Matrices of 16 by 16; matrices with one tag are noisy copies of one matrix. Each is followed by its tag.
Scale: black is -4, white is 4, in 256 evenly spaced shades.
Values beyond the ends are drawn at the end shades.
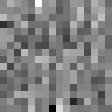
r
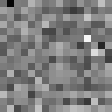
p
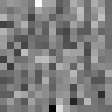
r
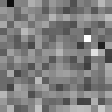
p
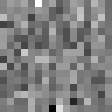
r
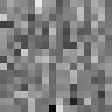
r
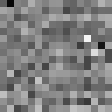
p
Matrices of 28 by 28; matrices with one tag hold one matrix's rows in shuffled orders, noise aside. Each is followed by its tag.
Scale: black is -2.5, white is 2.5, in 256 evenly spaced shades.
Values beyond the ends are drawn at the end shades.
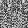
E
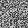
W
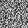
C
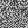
W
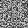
E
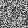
E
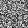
E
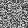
E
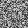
E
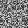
E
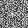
C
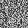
C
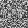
E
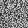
C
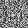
C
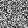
E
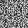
C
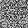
W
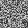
E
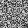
E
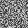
C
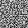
W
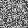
E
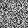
C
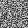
E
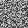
E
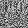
C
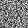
C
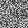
W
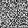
W
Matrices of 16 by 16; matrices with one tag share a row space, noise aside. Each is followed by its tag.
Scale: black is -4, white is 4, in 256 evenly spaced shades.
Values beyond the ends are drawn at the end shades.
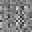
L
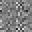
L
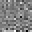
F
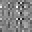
L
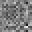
F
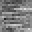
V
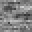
V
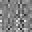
L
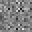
L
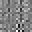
L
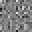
L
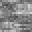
V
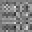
F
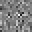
L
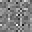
L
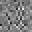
L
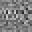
F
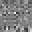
F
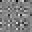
L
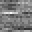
V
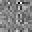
L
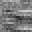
V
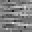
V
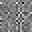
L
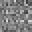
F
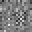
L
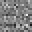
F
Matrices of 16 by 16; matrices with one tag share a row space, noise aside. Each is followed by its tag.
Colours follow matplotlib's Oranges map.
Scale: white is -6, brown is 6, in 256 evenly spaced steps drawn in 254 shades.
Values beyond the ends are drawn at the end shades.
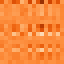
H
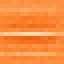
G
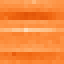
G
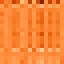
H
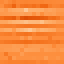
G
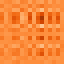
H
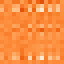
H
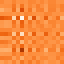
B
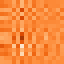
B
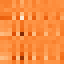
B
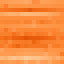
G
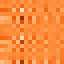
B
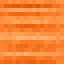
G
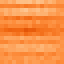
G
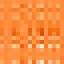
H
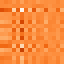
B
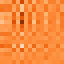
B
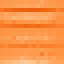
G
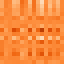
H
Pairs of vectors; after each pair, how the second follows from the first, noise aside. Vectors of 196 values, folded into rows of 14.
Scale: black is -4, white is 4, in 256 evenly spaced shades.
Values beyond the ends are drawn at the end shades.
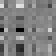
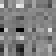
copied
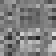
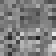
copied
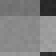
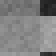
copied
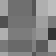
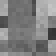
copied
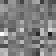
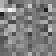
wrapped around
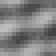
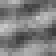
copied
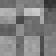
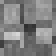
wrapped around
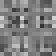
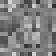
wrapped around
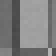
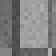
copied
